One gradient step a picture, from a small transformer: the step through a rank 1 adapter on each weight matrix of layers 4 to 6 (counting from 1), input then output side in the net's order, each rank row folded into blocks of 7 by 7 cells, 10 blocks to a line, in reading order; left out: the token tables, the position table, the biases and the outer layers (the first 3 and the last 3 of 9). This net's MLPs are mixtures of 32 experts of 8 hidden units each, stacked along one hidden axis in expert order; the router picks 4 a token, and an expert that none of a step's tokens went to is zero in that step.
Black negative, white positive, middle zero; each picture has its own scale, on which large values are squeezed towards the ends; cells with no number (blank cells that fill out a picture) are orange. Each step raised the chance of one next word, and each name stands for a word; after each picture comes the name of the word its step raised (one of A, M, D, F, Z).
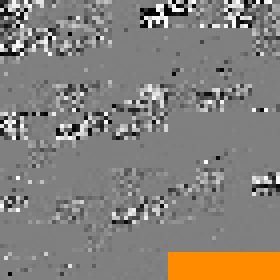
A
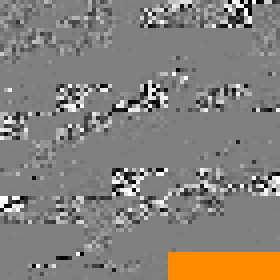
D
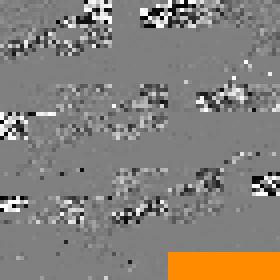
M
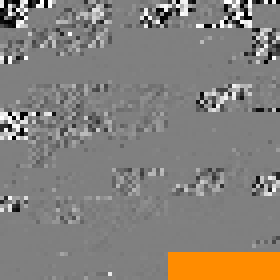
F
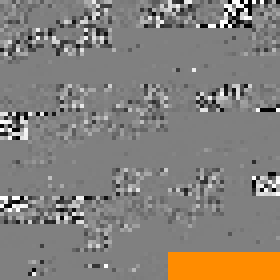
D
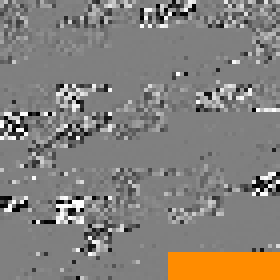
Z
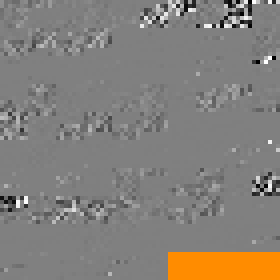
A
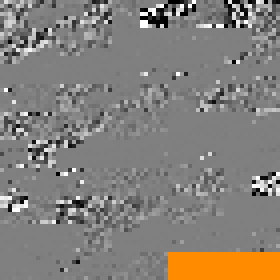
A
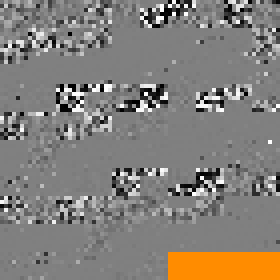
M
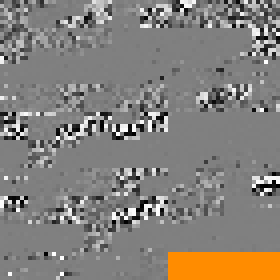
D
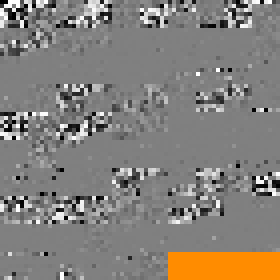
D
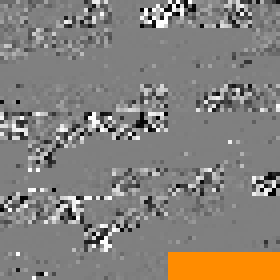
M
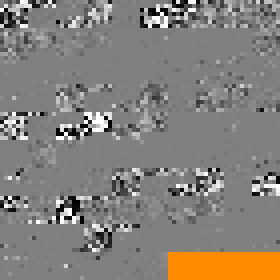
Z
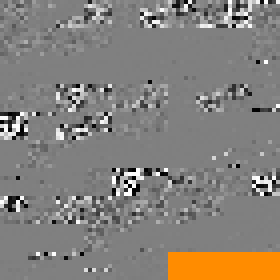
D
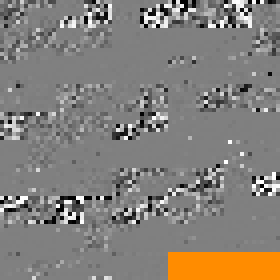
Z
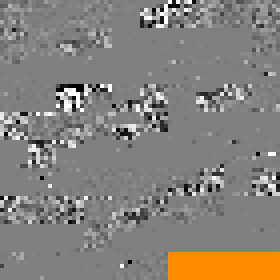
M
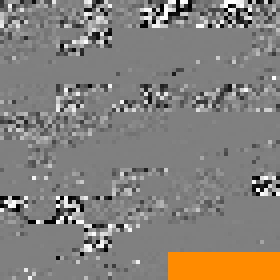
Z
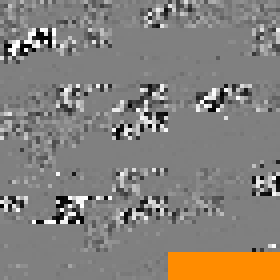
M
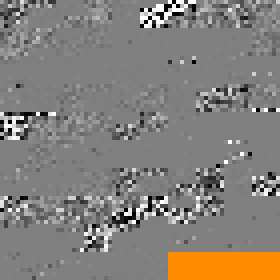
A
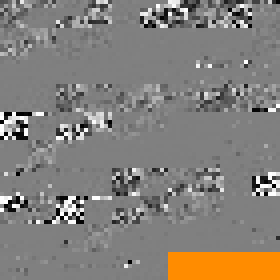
Z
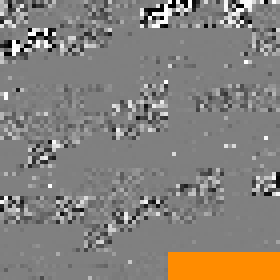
A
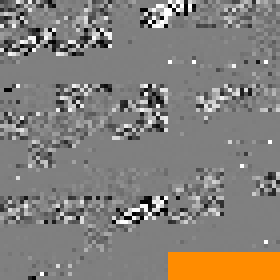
A
